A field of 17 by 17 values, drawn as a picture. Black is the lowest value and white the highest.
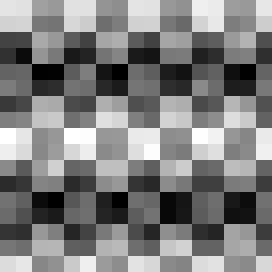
Odd rows or columns: none. Stripes: horizontal, repeating 2 times. Average level on the scale: 50%. Slope: none.
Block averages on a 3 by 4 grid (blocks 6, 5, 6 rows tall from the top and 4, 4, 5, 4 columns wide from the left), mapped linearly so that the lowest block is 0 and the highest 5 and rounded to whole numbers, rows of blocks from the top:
1 1 1 1 / 5 5 5 5 / 0 0 0 0
